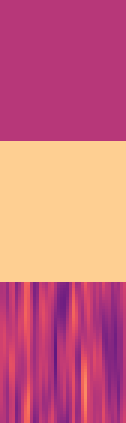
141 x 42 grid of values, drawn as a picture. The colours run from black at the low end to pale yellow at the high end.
The table splits into 3 rows of 1 panel. Panel 1,1: middling, flat. Panel 2,1: very high, flat. Panel 3,1: middling, streaked downward.
